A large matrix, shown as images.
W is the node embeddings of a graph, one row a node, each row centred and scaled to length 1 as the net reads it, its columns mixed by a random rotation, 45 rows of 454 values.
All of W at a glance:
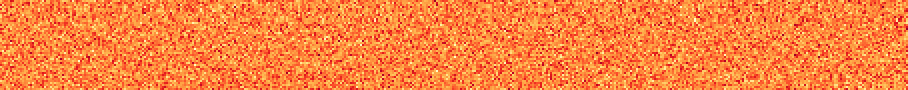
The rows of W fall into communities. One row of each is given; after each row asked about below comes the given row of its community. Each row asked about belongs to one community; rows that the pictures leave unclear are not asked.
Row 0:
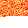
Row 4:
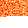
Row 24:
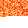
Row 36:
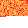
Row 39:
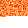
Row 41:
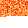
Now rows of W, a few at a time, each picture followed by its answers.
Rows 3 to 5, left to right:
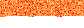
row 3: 41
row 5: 4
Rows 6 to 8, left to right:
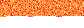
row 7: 41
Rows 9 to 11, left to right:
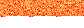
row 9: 39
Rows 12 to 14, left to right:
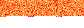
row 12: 4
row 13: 36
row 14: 24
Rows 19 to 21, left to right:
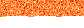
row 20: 41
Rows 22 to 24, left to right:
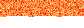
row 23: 4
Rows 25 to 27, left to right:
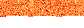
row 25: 36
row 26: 39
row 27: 4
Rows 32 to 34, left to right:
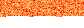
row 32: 24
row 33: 0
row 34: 41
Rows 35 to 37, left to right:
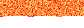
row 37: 39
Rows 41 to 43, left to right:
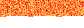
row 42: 39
